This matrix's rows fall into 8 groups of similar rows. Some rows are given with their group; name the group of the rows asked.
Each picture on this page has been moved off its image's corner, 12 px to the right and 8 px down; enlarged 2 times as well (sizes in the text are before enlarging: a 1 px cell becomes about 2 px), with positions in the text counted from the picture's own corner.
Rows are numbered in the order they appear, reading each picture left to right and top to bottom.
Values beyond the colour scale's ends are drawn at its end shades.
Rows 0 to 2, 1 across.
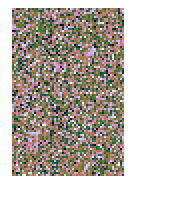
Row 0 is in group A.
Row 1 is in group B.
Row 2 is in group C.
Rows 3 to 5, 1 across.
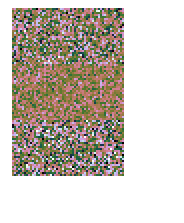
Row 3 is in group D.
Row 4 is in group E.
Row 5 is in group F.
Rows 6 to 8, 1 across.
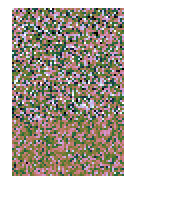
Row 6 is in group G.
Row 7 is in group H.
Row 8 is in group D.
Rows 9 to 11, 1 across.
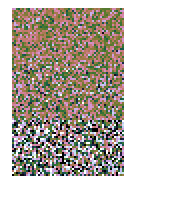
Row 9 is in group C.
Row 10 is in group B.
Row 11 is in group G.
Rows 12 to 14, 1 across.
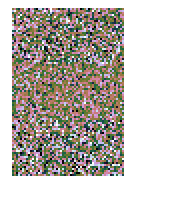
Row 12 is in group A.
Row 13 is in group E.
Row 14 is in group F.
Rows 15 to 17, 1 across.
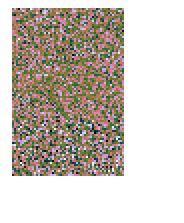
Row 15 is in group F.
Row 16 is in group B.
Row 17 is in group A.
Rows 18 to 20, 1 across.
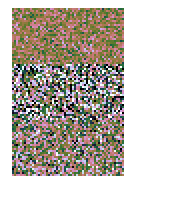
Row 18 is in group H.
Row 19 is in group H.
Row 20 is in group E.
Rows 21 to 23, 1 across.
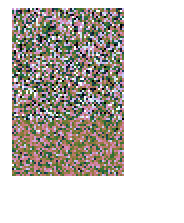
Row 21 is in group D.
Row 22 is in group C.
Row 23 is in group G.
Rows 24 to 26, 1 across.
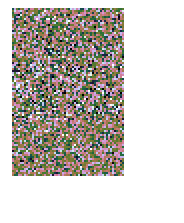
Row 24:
A
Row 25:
C
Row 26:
B
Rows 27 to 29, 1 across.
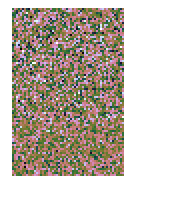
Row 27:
E
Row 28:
E
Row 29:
A
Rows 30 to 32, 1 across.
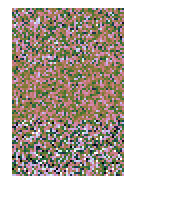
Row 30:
E
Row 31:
E
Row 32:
E
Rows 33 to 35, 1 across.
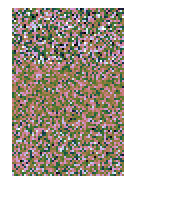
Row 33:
H
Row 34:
F
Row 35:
B
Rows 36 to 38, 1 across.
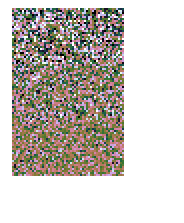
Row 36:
H
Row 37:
E
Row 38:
B
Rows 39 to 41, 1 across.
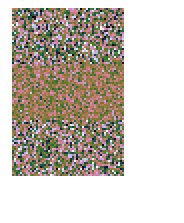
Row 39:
H
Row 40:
G
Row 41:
D
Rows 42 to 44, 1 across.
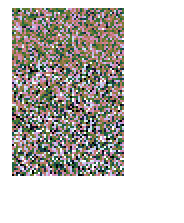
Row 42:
H
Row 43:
H
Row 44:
H
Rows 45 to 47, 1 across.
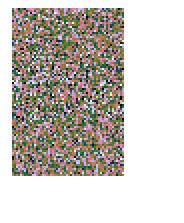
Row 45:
B
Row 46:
H
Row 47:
E
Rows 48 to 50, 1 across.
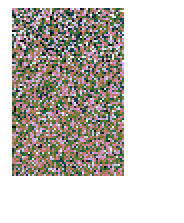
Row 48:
A
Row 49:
D
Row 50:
F
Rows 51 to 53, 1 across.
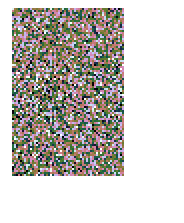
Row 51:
G
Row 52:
G
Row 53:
G
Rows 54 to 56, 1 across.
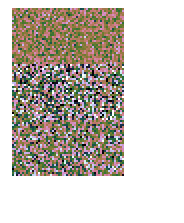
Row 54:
A
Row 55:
A
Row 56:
H
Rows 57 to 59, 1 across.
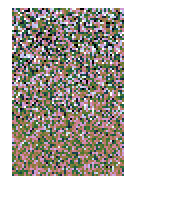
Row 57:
A
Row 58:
H
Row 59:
A
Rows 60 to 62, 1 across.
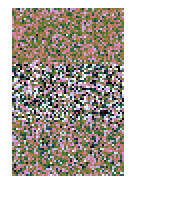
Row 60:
A
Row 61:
C
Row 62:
D
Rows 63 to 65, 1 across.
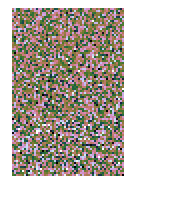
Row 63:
D
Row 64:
A
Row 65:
C
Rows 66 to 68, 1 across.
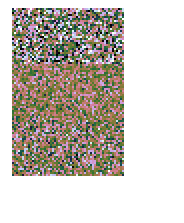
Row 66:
B
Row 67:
H
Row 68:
H
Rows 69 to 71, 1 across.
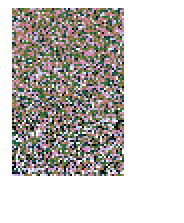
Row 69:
C
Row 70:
F
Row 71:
E
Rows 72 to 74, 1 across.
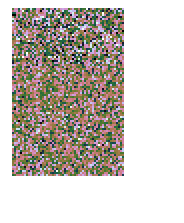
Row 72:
F
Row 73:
D
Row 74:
C
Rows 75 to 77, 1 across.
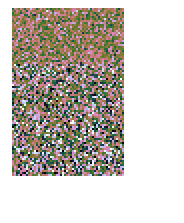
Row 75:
B
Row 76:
A
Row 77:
F
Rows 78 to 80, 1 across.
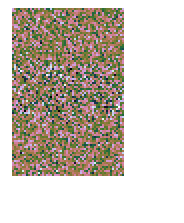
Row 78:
G
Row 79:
A
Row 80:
C
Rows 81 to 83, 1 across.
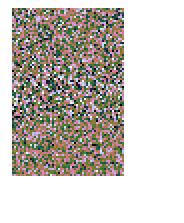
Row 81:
B
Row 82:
G
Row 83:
E
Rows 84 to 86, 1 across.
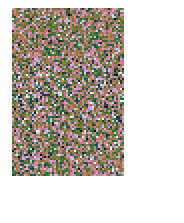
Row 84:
A
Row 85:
B
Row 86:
G
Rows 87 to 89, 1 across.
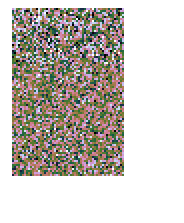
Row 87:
D
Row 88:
C
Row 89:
A
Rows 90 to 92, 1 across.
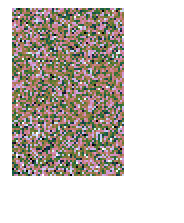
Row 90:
C
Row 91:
C
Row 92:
E
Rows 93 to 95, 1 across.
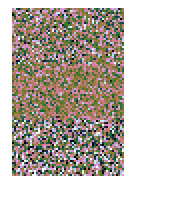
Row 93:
F
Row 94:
B
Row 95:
E
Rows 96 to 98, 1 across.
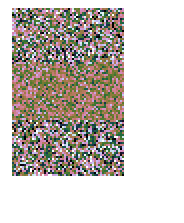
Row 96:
F
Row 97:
C
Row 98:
H
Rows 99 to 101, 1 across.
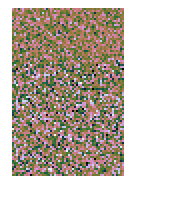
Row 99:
G
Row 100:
E
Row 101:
G
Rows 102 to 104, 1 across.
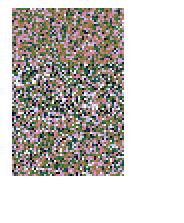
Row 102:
C
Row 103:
H
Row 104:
B
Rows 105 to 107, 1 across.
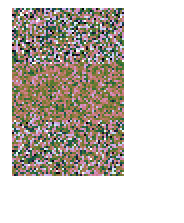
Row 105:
E
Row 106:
H
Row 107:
B
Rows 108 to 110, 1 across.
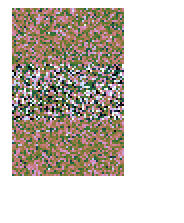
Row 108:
F
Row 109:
G
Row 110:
A
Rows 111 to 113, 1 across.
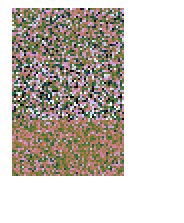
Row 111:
A
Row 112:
D
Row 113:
B
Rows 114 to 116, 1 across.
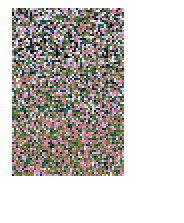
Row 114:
B
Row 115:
H
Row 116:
A
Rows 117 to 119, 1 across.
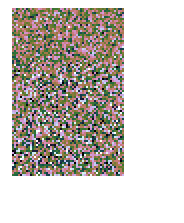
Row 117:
H
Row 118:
C
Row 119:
G
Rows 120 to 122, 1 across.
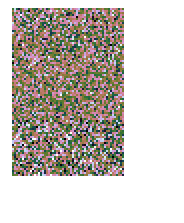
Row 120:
A
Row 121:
B
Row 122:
H
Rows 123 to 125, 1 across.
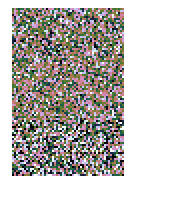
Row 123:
A
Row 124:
B
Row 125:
H
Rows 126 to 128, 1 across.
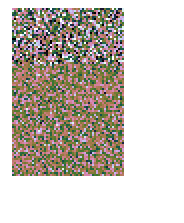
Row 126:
G
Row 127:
G
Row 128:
F
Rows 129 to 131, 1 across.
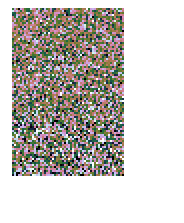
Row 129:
F
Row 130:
B
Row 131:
H
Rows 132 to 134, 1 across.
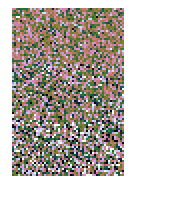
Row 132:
C
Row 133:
A
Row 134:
F
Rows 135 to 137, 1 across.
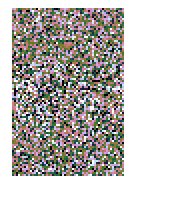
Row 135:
D
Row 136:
C
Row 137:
F
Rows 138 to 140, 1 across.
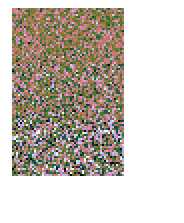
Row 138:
F
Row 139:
F
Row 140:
E
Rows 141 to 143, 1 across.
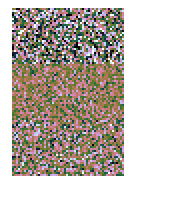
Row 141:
A
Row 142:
H
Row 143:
E
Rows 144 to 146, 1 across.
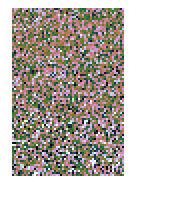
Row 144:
D
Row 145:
H
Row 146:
A
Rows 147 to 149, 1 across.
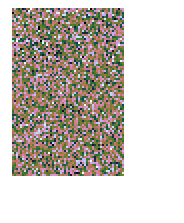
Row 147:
B
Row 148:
H
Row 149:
E
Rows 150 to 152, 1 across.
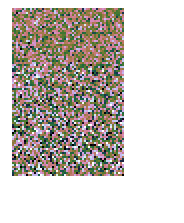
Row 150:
E
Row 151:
C
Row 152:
C
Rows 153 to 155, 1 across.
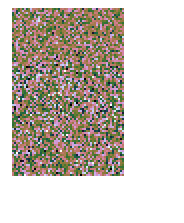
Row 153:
E
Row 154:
D
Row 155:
B
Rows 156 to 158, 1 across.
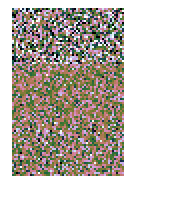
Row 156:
E
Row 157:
B
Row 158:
G
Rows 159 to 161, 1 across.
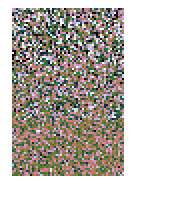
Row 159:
G
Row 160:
B
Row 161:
G
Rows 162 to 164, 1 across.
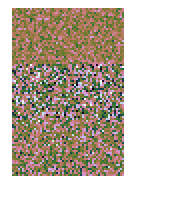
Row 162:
B
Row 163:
E
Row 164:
F
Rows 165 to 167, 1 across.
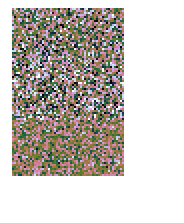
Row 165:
A
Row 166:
C
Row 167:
A
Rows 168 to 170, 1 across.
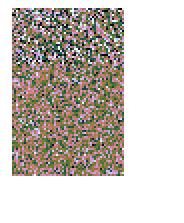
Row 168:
F
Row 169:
C
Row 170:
E
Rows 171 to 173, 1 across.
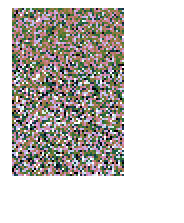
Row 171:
E
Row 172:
E
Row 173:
B
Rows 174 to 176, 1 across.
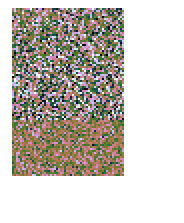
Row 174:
D
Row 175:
C
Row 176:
E
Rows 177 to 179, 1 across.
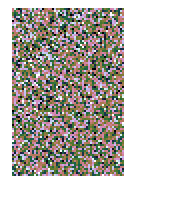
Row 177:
C
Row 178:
G
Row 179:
A
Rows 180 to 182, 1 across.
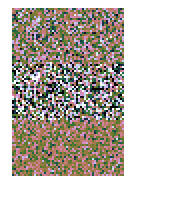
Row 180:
E
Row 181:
E
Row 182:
A
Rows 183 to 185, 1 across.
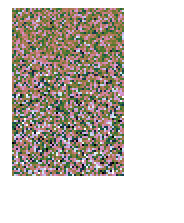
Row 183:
E
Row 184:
B
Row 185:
E
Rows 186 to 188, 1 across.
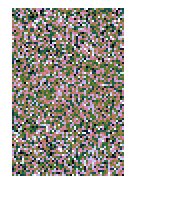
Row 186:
H
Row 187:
H
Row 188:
H
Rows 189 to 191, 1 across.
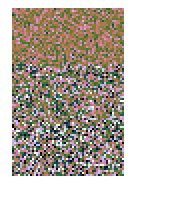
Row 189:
F
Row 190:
B
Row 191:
F
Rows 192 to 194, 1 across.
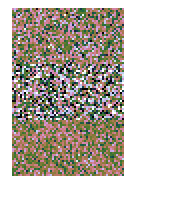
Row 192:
D
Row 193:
C
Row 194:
H
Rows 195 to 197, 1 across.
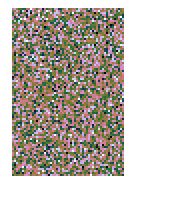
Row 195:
B
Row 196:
C
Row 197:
D
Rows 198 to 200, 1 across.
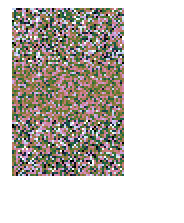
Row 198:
C
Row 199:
D
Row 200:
F
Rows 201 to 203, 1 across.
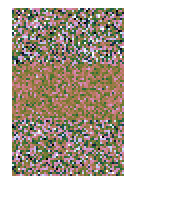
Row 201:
H
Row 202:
C
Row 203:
E
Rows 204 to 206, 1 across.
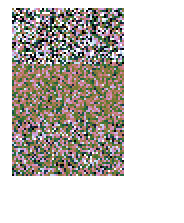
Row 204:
C
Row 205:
G
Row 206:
H
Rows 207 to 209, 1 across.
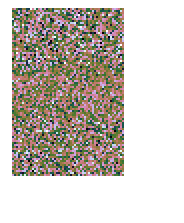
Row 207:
C
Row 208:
H
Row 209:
B
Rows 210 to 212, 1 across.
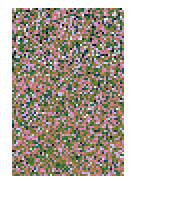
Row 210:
D
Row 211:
B
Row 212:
B
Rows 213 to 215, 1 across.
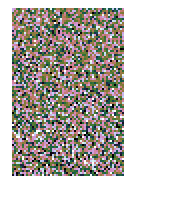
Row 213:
G
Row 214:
D
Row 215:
H
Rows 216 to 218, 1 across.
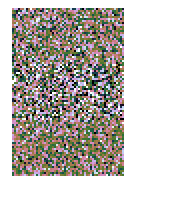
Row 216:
E
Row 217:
C
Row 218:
A
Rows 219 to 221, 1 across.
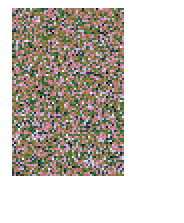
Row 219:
E
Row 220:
B
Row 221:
H
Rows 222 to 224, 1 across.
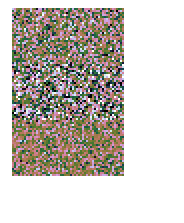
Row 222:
D
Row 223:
D
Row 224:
D
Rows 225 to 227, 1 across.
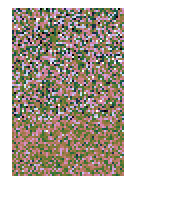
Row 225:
G
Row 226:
D
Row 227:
B
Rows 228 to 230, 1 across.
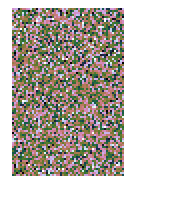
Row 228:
D
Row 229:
A
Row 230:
D
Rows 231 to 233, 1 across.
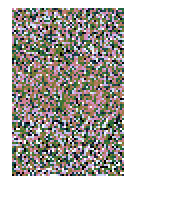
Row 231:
H
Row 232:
B
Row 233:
D
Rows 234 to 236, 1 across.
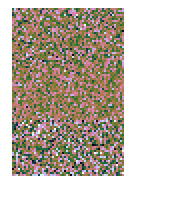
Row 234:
F
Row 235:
D
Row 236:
E
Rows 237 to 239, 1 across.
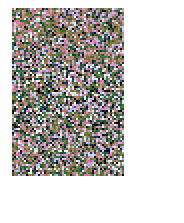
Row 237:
C
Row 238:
D
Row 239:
C
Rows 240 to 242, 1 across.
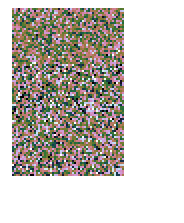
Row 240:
A
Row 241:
D
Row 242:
G
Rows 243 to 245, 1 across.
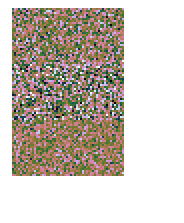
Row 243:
B
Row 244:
B
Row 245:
E
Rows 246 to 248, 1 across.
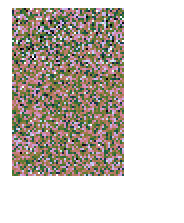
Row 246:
B
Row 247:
A
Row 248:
C
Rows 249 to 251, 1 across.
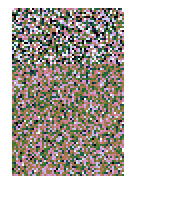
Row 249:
G
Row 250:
H
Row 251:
E
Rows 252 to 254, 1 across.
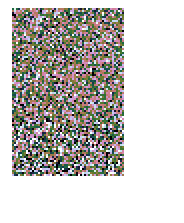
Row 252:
F
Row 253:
G
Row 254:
B
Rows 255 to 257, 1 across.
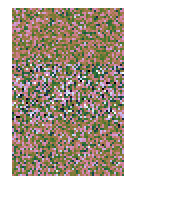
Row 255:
C
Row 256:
H
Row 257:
C
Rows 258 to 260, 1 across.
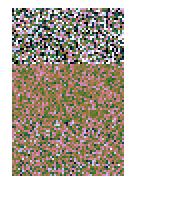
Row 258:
B
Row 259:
F
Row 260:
F
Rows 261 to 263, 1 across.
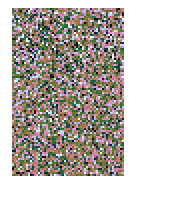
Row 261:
B
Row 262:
C
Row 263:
G
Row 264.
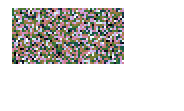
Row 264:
B
